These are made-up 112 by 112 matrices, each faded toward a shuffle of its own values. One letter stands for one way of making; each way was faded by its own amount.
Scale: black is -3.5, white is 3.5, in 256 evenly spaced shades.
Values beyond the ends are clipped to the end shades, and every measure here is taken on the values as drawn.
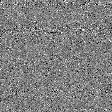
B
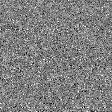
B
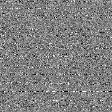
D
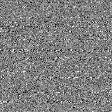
D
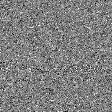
B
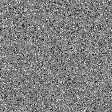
B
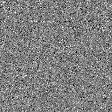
B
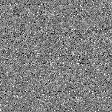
B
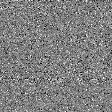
B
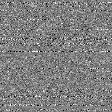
D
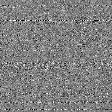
D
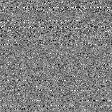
D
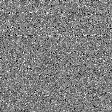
B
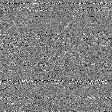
D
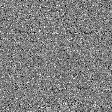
B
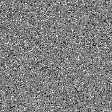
B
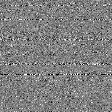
D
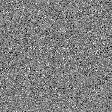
B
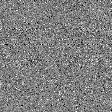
B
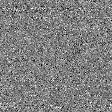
B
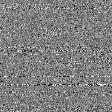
D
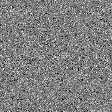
B
